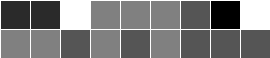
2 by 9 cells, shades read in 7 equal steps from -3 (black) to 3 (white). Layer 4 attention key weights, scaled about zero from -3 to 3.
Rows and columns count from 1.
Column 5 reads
0 -1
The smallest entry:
-3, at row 1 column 8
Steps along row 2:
same down up down up down same same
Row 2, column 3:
-1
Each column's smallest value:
-2 -2 -1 0 -1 0 -1 -3 -1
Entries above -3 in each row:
8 9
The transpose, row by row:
-2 0 / -2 0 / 3 -1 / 0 0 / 0 -1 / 0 0 / -1 -1 / -3 -1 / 3 -1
